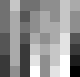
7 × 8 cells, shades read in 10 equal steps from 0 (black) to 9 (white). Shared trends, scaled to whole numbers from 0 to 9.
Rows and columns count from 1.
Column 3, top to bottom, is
4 3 4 3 2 2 2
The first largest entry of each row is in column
2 7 7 7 7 7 4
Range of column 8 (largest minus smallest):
6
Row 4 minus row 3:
-1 0 -1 1 -1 0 1 -2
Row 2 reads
4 6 3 5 6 5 7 5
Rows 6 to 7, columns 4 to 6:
8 5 7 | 9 5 8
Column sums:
22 42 20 44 38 44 55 22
